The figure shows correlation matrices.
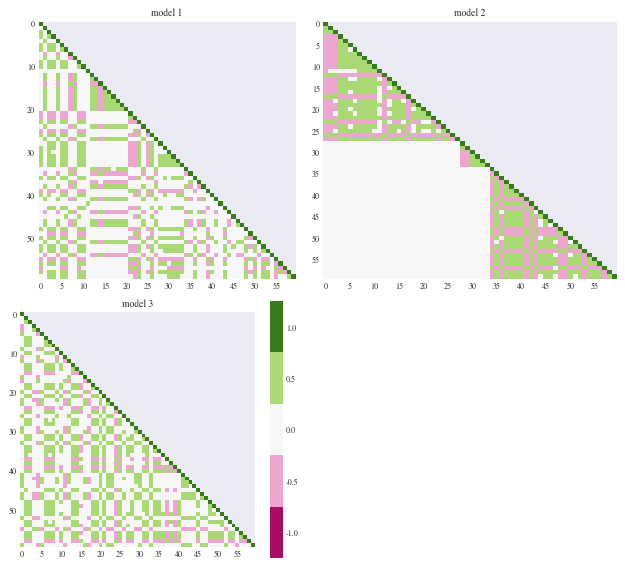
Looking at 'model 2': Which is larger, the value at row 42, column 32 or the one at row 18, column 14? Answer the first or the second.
the second
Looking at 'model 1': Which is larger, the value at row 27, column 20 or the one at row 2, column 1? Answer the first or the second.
the first
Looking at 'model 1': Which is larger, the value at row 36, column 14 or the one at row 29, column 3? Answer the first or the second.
the second
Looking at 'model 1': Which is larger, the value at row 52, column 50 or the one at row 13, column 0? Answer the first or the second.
the first
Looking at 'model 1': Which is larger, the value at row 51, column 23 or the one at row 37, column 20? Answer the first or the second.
the first
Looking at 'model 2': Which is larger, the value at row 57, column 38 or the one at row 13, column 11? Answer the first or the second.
the second
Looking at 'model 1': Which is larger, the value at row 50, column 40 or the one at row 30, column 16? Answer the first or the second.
the first
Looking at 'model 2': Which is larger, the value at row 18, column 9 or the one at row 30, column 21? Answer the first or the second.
the first
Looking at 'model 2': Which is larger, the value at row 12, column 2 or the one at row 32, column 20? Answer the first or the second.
the first
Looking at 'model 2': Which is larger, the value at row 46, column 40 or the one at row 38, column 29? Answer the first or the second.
the first
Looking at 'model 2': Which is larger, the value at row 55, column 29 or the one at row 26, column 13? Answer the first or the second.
the first
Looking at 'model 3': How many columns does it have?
60
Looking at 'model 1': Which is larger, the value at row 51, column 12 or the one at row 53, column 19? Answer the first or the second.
the first
